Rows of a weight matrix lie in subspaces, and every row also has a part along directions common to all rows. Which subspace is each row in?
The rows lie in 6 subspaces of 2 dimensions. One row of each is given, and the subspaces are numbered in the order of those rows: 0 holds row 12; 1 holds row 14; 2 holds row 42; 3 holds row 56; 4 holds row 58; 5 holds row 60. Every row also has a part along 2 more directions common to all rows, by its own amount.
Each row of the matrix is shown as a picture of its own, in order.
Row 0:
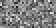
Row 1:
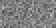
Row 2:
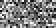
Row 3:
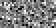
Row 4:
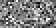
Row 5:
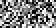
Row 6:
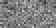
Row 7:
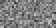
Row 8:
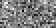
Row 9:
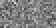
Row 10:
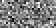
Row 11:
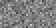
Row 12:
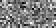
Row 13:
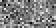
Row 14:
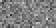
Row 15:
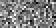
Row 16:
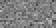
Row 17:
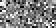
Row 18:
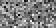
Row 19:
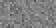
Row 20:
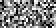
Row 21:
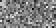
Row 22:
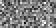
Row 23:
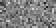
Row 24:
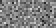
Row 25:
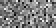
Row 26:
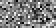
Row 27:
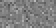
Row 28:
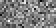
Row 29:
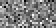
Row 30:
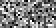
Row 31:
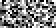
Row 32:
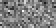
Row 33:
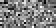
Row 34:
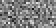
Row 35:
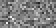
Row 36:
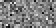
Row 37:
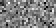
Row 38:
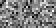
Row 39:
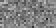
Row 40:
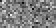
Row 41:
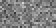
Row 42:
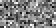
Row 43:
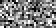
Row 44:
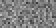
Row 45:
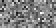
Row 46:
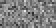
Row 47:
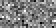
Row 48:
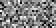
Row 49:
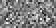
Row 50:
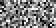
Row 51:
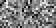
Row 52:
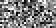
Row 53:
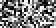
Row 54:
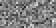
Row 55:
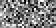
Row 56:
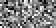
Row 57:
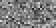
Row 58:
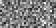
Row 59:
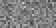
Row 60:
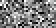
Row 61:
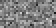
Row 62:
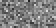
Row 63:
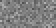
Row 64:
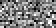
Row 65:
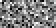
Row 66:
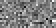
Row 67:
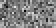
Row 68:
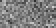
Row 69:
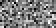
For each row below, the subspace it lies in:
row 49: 0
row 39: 3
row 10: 0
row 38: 3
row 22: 4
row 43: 2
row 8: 3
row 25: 0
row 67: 3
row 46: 3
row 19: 1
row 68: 5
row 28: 5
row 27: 1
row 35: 0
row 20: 4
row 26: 0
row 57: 0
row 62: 5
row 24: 4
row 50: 4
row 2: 5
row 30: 5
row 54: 2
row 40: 1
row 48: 4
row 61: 2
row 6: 3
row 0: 2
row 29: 5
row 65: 1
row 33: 3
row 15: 0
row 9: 2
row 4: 0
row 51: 3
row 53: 3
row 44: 0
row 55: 5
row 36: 1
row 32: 3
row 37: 4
